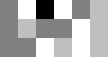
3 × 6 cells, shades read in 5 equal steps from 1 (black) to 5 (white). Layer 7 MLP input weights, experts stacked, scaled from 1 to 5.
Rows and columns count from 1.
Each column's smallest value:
3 3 1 3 3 4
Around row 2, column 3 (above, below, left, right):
1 5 4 3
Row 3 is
3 3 5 4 5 4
